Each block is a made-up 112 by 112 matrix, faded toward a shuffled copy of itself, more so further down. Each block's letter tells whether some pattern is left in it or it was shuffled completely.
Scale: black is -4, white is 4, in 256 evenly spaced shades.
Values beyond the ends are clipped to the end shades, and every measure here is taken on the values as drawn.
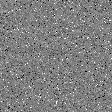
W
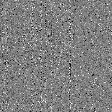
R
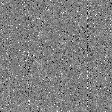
R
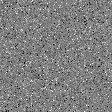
W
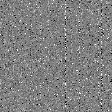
R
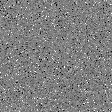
W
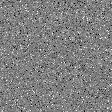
W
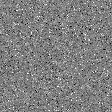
W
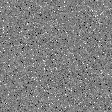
W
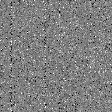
R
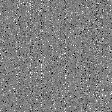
R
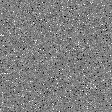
W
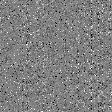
R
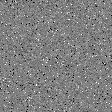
W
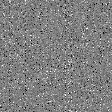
R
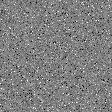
W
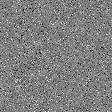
W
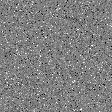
W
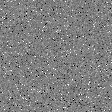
W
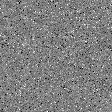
W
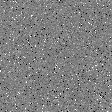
W
